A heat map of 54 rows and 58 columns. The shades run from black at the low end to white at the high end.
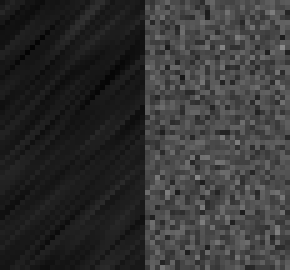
It is made of 1 by 2 panels. Panel 1,1: very low, slanting up to the right, faint in contrast. Panel 1,2: low, fine-grained.
